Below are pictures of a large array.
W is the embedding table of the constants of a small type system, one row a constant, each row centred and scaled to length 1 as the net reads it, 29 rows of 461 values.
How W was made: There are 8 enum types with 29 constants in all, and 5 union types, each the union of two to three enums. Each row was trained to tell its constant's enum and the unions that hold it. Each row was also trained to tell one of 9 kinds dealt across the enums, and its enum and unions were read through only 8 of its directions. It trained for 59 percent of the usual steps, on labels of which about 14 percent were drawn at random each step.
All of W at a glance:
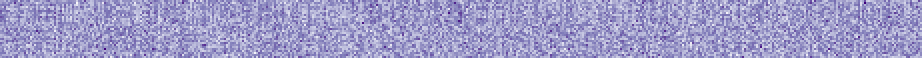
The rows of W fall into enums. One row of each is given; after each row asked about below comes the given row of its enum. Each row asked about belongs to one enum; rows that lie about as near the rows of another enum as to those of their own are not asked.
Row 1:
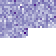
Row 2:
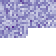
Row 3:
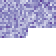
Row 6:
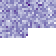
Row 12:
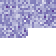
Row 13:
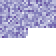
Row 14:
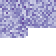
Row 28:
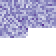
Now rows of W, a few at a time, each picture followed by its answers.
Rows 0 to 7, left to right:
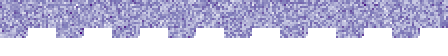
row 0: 6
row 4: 3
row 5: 2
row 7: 13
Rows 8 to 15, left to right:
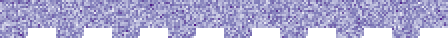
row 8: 2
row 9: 3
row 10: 3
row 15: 2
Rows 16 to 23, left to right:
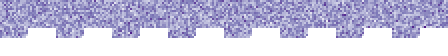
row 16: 28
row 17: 28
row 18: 6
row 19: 2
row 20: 28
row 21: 13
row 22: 12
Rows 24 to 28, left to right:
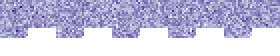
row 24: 6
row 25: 14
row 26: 3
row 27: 12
